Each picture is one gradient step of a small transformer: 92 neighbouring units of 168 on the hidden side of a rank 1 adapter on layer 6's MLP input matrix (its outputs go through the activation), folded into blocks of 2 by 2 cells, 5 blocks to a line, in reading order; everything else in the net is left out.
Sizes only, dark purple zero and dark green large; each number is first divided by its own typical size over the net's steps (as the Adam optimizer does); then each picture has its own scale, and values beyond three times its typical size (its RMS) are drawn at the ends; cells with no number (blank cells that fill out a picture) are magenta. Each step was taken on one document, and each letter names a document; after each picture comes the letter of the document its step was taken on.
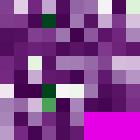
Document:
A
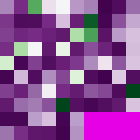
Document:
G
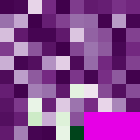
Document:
G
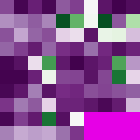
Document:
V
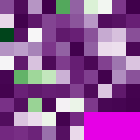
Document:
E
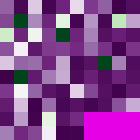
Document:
E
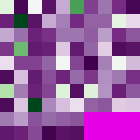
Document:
E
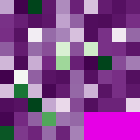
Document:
E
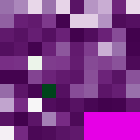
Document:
A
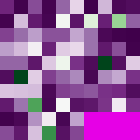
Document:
E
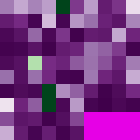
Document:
A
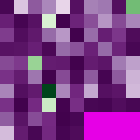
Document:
A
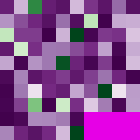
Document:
G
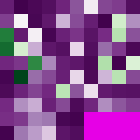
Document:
E
